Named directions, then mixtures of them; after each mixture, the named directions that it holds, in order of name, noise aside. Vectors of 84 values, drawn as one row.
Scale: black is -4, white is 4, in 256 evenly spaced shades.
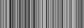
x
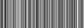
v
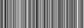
v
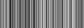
x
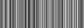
v, x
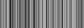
x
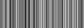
v, x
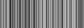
x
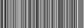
v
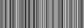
v, x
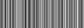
v, x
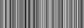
v, x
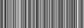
v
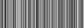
v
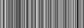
v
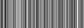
v
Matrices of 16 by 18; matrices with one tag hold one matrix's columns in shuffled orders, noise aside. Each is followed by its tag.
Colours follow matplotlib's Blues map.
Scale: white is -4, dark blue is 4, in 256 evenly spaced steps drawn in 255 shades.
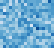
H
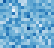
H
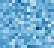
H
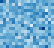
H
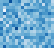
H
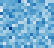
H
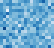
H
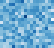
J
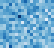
J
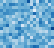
H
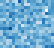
H
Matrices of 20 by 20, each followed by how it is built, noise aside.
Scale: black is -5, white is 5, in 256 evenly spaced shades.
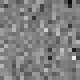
noise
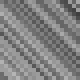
Toeplitz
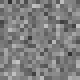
noise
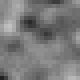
smooth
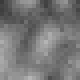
smooth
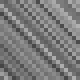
Toeplitz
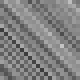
Toeplitz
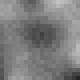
smooth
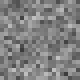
noise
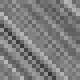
Toeplitz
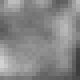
smooth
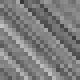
Toeplitz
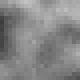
smooth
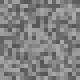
noise
